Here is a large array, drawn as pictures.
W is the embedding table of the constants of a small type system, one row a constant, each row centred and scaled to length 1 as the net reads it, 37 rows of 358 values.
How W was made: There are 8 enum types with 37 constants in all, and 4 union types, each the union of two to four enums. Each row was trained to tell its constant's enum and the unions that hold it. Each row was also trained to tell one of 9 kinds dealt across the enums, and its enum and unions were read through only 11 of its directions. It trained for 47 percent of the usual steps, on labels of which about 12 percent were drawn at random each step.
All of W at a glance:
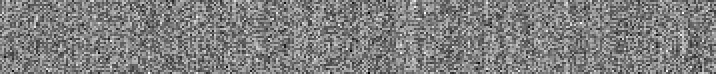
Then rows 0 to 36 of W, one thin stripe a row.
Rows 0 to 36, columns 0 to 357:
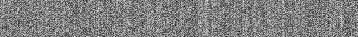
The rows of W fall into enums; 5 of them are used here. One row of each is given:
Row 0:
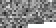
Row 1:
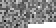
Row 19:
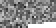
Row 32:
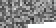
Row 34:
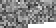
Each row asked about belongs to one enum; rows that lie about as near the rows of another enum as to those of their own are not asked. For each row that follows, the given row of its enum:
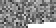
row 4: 32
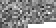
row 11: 0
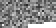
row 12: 0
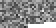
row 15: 32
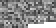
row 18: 34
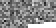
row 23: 32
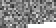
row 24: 1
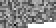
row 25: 32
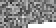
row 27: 0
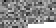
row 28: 34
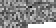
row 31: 34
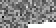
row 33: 1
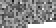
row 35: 1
